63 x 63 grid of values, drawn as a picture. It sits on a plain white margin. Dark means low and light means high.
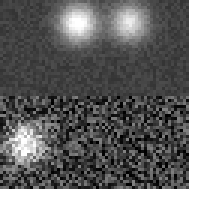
There are three bumps. A horizontal seam about 50% of the way down splits the table, and the top part is calmer. The top middle is the ninth with the highest average. Neither half mirrors the other. No regular stripes run through it. On average the colour sits 30% of the way up the scale. Most values sit low, with a long tail of high ones.
